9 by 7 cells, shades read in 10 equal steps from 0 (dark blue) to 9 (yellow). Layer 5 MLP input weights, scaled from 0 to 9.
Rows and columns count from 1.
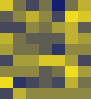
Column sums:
44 38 39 38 31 59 46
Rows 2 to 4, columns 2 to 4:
5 7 5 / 2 5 4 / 4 3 3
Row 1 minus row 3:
6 2 -3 0 -6 -3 4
